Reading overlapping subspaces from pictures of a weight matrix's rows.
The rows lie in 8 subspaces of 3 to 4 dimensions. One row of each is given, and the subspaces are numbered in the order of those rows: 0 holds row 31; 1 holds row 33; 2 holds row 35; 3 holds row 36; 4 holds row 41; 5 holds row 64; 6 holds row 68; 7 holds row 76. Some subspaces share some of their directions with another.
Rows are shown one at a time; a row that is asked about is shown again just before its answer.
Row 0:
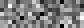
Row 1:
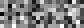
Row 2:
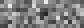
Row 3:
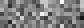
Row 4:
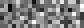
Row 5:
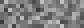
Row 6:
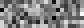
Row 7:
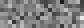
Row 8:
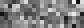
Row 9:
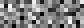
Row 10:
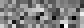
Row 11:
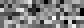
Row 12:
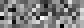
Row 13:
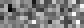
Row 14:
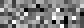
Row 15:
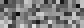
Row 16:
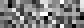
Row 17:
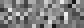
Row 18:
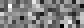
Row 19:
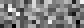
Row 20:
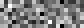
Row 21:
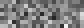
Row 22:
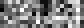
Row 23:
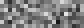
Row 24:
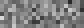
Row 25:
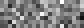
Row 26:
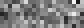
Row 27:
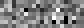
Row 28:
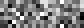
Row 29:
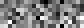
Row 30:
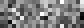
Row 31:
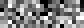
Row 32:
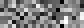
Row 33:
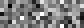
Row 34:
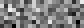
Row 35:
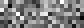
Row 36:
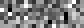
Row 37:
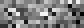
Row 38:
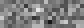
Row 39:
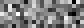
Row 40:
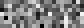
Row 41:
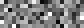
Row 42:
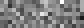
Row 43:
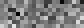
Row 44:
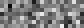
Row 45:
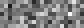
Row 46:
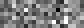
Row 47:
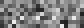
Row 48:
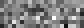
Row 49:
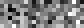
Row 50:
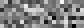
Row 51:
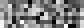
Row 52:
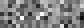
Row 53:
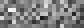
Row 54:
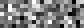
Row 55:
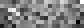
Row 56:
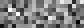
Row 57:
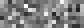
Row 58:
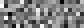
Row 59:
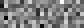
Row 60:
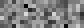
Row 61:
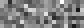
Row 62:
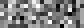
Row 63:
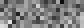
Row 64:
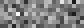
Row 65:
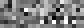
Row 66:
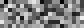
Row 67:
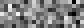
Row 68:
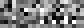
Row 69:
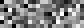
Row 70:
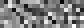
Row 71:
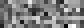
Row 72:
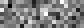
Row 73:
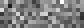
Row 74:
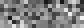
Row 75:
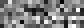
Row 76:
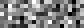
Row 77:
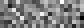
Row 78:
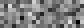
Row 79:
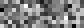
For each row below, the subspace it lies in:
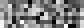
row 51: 6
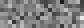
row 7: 7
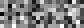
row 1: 1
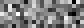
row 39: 5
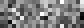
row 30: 5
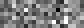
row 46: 6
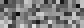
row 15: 2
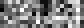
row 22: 0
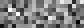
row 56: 7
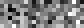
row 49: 7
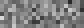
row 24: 1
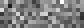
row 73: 2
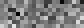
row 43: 7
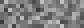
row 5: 4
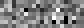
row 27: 6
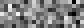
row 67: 5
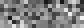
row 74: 7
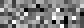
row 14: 6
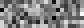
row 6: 2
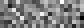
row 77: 0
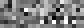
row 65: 6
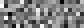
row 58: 3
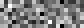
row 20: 3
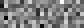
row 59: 3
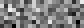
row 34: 3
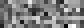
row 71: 6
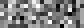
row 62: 7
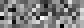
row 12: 1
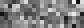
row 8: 5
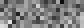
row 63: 2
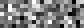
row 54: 7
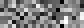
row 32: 6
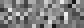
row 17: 3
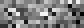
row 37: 7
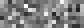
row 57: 4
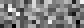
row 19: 3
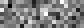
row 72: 2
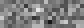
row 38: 4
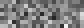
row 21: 4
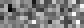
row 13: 1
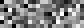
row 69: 4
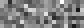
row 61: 4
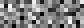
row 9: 3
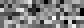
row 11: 2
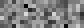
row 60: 4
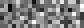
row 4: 1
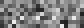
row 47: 4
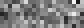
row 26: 5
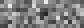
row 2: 2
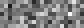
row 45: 7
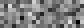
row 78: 3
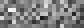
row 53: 1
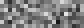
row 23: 4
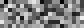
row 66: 4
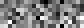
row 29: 2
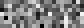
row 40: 3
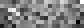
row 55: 5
